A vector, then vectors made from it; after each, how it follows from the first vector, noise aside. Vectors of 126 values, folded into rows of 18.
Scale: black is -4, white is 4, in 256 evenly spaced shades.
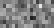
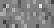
partly zeroed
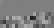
partly zeroed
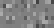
partly zeroed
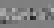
partly zeroed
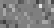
partly zeroed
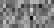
sign-scrambled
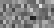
sign-scrambled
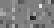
partly zeroed
